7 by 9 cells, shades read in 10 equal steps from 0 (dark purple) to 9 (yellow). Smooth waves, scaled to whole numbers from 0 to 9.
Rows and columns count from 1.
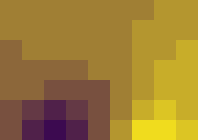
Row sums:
47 48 48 46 42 38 40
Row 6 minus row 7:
0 1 1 1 0 -1 -2 -1 -1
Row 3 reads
4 5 5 5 5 5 6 6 7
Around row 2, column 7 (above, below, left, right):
5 6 5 6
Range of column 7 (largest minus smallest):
4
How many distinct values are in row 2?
2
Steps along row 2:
same same same same same up same same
